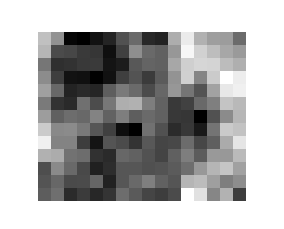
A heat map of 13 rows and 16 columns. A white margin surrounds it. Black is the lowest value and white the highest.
The bottom middle is the calmest part. The top right is the ninth with the highest average. The top left is the ninth with the lowest average. No regular stripes run through it.
